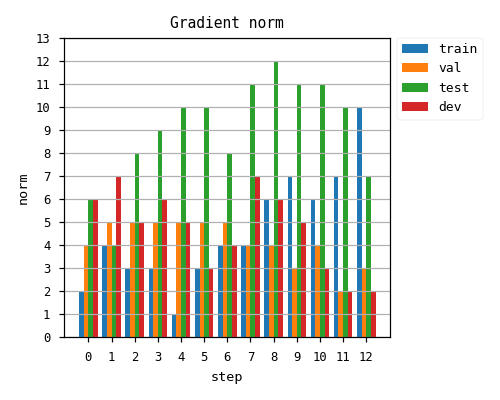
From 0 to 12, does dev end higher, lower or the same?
lower
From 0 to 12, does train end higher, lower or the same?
higher
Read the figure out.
Title: Gradient norm
x-axis: step, ticks 0 1 2 3 4 5 6 7 8 9 10 11 12
y-axis: norm, ticks 0 1 2 3 4 5 6 7 8 9 10 11 12 13
Legend: train, val, test, dev
Values:
train: 2 4 3 3 1 3 4 4 6 7 6 7 10
val: 4 5 5 5 5 5 5 4 4 3 4 2 3
test: 6 4 8 9 10 10 8 11 12 11 11 10 7
dev: 6 7 5 6 5 3 4 7 6 5 3 2 2
